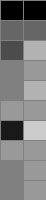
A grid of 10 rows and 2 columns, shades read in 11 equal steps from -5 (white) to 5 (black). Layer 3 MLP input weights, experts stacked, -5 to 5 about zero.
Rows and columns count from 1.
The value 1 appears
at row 2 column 1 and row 2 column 2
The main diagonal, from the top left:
5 1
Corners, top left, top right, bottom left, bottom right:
5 5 0 -1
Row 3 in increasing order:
-2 2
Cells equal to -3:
1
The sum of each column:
10 -6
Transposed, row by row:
5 1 2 0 0 -1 4 -1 0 0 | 5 1 -2 -1 -2 -1 -3 -1 -1 -1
